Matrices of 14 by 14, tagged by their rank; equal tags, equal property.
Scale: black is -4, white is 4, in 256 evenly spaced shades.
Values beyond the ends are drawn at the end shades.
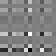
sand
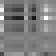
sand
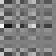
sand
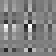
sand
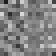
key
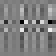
sand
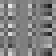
sand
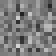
key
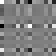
sand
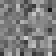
key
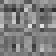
key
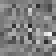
key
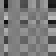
sand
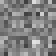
key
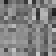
key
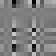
sand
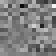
key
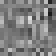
key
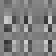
sand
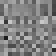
key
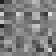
key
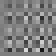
sand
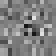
key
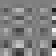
sand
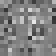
key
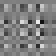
sand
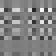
sand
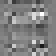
key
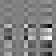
sand
